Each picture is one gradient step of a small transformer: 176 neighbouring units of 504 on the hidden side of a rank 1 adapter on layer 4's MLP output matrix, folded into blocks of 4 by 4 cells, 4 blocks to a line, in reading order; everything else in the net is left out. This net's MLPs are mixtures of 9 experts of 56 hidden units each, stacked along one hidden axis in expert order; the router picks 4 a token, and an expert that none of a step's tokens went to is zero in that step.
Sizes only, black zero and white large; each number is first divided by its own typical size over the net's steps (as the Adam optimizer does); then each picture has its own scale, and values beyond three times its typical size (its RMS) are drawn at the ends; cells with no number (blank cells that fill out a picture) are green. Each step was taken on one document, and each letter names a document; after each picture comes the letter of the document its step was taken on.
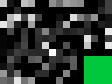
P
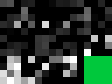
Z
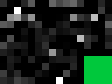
P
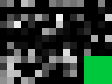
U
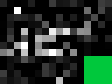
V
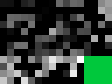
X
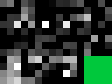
Z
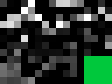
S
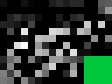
X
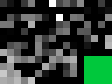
S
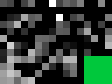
U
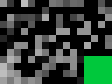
S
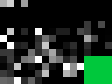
S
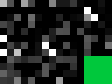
Z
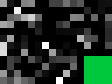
P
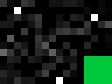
P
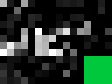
V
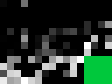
X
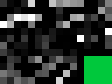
P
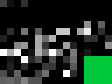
Z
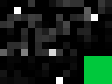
V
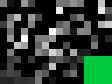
X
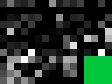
U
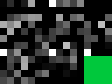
Z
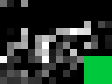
X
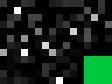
V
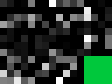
P
